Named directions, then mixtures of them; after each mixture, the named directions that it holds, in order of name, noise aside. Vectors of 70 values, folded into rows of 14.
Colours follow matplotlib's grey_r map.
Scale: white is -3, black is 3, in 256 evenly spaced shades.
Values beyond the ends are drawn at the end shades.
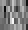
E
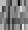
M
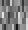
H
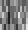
H, M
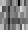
M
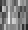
H, M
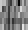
M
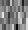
H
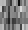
M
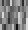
H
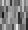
H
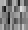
E, M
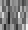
H, M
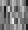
E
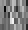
E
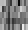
M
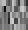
E, M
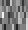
H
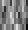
E, H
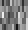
H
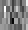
E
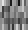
H, M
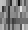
M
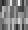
H, M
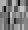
E, M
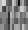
E, M
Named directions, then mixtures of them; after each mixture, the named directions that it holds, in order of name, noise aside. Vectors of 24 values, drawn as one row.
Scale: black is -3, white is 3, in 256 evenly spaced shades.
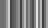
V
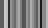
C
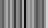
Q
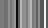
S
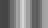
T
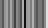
Q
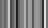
S, V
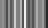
Q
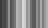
T, V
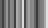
Q, T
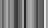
Q, S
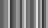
V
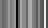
S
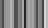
Q, S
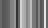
S, T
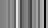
S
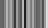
Q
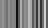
S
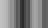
T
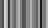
C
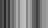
T
